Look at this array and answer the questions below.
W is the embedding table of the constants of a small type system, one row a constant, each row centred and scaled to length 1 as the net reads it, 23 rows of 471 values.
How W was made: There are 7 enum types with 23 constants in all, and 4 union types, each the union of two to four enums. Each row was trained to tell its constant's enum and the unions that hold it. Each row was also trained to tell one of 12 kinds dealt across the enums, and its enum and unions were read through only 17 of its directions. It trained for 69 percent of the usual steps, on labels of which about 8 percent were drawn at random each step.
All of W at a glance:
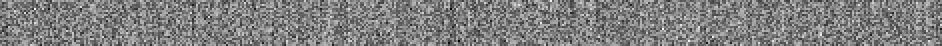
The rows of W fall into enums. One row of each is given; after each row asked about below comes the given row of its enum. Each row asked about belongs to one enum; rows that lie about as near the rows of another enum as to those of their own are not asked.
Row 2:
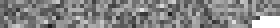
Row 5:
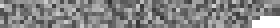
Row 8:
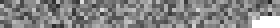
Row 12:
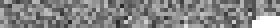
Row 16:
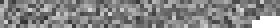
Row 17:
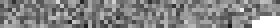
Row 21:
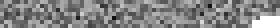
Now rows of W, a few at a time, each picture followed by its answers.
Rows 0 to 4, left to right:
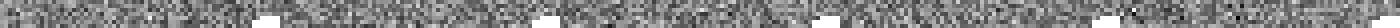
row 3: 2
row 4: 17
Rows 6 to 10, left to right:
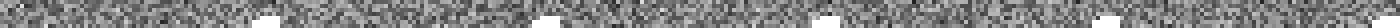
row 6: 8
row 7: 5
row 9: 12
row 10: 2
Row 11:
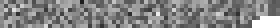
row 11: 21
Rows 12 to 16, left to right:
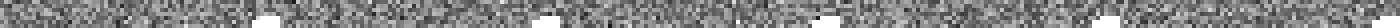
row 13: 8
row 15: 5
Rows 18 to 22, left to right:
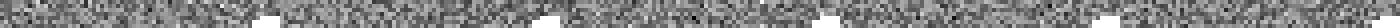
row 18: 2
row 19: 5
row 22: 21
